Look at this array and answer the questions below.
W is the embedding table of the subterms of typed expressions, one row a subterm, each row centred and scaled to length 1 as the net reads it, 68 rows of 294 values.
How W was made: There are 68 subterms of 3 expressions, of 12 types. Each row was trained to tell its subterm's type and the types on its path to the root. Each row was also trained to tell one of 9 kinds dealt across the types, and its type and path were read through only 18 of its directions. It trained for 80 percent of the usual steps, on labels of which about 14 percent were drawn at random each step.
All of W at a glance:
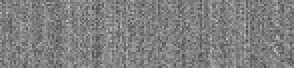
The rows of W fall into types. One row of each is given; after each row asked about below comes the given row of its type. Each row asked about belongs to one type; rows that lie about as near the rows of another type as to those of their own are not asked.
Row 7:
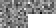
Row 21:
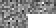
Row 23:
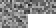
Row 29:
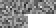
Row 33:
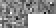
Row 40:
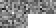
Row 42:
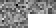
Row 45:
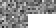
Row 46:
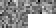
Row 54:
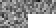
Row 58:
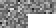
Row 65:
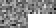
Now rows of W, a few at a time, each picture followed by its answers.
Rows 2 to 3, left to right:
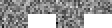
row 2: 45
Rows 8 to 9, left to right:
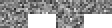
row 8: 42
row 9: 58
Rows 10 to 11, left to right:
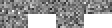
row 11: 45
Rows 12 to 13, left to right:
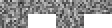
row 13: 58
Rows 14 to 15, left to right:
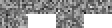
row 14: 54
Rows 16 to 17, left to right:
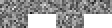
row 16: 58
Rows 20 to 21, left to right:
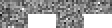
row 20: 7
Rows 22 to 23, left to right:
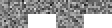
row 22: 23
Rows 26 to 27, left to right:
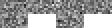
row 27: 40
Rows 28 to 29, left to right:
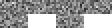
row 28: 65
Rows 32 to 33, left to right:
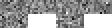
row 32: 21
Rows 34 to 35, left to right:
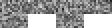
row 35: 45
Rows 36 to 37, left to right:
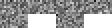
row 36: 21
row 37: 23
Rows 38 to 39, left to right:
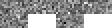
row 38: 23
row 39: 54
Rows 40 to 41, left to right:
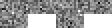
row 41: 54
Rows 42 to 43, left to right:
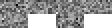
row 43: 7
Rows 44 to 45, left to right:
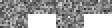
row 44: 29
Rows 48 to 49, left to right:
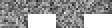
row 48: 46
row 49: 33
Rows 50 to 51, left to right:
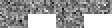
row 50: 7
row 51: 7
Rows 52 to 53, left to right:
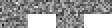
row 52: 45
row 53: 29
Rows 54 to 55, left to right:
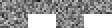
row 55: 65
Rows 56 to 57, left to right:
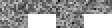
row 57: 29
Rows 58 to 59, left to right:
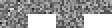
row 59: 33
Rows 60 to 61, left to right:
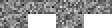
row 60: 42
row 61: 21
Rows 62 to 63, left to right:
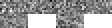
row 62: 33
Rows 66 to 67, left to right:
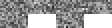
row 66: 33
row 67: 46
